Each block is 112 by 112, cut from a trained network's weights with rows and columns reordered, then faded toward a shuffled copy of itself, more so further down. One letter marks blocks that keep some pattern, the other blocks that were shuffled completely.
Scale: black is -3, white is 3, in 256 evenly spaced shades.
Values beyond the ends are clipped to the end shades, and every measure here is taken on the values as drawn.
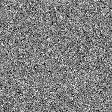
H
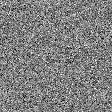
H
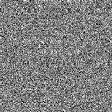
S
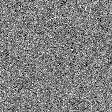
H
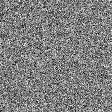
H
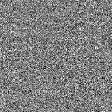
S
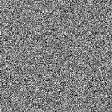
S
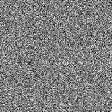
S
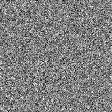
S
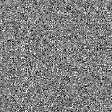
S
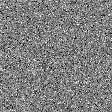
H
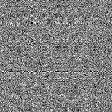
S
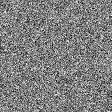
H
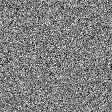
H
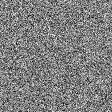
H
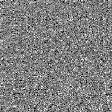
S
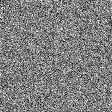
H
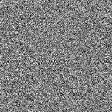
S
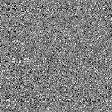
S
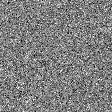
H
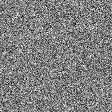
H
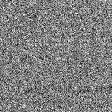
S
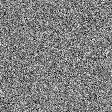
H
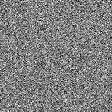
S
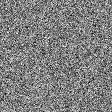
H
